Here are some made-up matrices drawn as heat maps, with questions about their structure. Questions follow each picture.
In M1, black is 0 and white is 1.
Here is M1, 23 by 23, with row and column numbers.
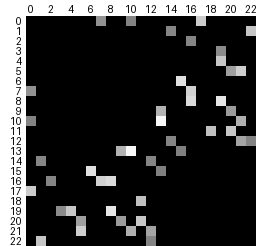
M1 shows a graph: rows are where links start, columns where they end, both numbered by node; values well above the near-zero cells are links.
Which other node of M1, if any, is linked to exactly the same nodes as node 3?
node 4
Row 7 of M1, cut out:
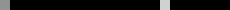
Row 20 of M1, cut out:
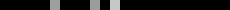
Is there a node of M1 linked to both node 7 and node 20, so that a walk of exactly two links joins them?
no
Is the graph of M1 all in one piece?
yes
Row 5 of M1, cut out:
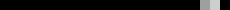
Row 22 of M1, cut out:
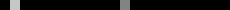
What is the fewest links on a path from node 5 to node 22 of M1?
3
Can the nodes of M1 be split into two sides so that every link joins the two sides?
yes
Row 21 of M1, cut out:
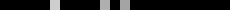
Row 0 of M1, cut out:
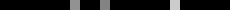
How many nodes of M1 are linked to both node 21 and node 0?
1
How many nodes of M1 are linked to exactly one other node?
6
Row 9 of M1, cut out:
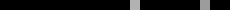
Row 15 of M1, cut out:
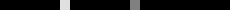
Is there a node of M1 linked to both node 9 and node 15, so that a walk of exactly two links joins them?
yes
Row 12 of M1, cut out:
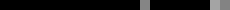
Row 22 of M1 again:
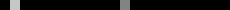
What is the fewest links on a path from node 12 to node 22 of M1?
1
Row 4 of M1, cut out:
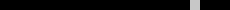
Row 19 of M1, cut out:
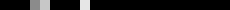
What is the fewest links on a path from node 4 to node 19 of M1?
1
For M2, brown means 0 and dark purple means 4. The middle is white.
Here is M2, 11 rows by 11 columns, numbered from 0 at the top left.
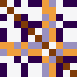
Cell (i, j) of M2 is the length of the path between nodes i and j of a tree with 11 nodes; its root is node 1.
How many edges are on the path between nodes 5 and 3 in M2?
4
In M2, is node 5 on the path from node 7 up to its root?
no
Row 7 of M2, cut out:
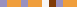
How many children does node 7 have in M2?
5
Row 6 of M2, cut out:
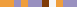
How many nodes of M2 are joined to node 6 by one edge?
4
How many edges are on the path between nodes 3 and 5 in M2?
4
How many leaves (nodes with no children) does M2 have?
8
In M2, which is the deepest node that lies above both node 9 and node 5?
7
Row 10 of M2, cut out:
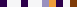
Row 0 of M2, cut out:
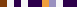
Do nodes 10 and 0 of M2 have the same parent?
no
